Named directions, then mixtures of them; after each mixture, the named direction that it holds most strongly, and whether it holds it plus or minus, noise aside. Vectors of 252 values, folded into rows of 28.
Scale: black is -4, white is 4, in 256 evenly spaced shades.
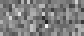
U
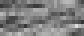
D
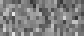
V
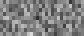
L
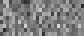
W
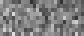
V, plus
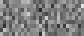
W, minus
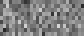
W, plus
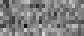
W, minus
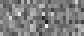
U, plus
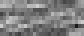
D, minus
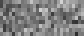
V, minus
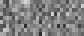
W, minus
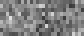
U, plus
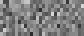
W, minus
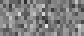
U, plus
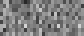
W, plus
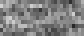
D, minus
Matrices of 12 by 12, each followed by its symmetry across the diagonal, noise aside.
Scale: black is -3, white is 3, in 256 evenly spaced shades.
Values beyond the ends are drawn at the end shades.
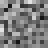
symmetric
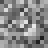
symmetric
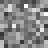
neither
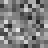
antisymmetric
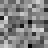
neither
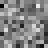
neither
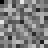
symmetric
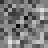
symmetric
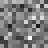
neither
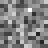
neither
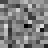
neither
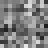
antisymmetric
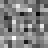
antisymmetric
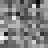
antisymmetric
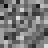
symmetric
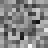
symmetric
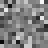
antisymmetric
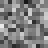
antisymmetric
